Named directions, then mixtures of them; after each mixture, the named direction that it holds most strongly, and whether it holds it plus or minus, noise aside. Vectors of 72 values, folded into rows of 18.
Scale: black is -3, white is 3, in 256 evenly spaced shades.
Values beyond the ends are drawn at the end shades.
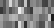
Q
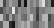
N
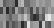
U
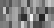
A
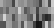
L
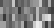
L, minus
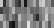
N, plus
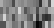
L, plus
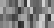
Q, minus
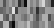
N, plus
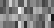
Q, plus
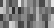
N, minus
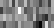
L, plus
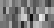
A, minus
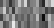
N, minus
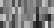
L, plus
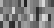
N, plus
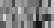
L, plus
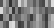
N, minus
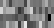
Q, minus
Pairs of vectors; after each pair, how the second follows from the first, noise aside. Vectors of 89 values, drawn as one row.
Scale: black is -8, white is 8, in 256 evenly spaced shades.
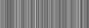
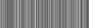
copied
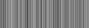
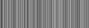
shuffled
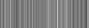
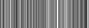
scaled up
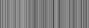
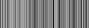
scaled up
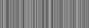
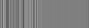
partly zeroed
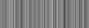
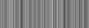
copied
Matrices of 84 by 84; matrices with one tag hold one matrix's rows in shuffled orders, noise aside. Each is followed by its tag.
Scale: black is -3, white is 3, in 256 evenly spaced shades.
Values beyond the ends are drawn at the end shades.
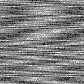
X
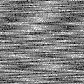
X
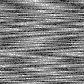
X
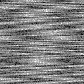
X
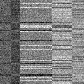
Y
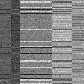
Y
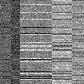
Y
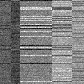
Y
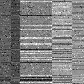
Y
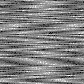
X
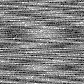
X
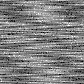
X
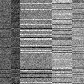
Y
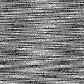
X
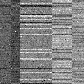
Y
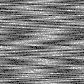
X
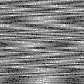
X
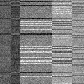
Y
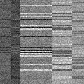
Y
